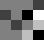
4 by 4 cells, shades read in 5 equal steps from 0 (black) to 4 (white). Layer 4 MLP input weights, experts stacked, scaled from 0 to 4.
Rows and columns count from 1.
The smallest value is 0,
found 2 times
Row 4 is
2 2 3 0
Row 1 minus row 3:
0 1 0 -2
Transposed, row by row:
2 1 2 2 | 2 2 1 2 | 2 0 2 3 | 1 4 3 0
